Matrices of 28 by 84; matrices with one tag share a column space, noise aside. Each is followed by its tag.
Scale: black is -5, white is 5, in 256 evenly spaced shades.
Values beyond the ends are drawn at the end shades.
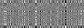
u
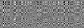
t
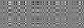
t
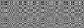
t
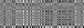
u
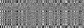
u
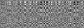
t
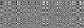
t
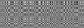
t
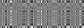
u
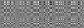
t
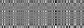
u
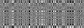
u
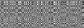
t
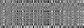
u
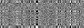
u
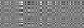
t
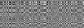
t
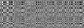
t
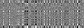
u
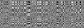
t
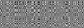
t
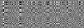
t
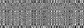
u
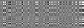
t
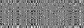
u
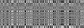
u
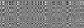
t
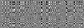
t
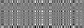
u
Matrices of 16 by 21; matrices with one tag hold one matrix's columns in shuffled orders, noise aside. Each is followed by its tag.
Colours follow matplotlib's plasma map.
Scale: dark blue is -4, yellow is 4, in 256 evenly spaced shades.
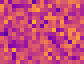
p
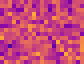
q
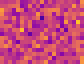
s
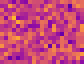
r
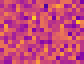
r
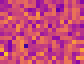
q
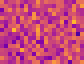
p
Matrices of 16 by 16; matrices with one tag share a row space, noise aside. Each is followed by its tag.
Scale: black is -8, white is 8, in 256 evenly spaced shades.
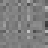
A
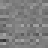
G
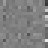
A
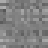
G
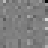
A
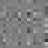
A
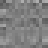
G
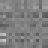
G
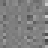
A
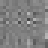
A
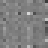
A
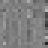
A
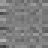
G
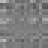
G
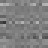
G
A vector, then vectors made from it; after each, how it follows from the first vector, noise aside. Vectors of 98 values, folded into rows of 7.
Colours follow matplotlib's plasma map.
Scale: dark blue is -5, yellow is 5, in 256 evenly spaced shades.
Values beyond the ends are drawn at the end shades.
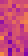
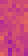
shrunk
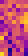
scaled up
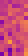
sign-scrambled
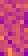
sign-scrambled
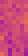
shrunk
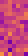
sign-scrambled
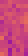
shrunk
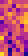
scaled up
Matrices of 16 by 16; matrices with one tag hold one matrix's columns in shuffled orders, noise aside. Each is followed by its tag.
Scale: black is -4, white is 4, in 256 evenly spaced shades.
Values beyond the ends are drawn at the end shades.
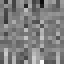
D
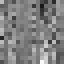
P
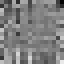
D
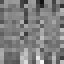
D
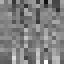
D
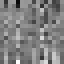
D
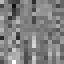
P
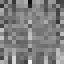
D
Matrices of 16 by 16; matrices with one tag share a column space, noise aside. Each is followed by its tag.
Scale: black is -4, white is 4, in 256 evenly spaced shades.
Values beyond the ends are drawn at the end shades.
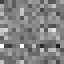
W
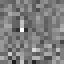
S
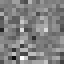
S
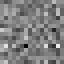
W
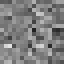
W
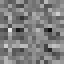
W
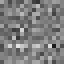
W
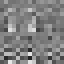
S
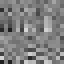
S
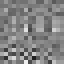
S
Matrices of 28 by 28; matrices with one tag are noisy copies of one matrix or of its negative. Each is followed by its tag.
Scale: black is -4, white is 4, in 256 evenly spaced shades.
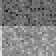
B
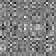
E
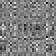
E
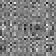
E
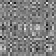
E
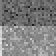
B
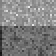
B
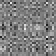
E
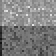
B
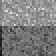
B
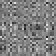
E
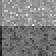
B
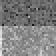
B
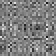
E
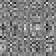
E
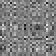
E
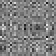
E
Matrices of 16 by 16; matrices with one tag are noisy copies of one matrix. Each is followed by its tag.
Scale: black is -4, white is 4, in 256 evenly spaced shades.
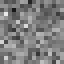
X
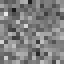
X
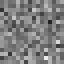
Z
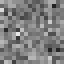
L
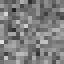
X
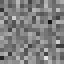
Z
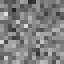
X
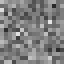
L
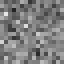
X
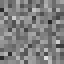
Z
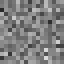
Z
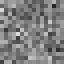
L
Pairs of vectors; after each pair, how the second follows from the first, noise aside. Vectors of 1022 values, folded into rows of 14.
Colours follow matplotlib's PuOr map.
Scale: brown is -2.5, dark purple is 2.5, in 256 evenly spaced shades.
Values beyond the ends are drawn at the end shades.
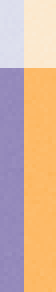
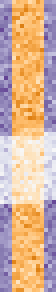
wrapped around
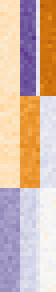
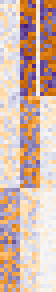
sign-scrambled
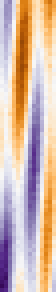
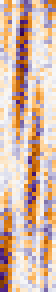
sign-scrambled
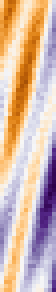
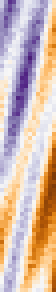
negated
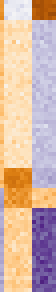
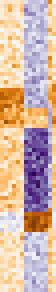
wrapped around
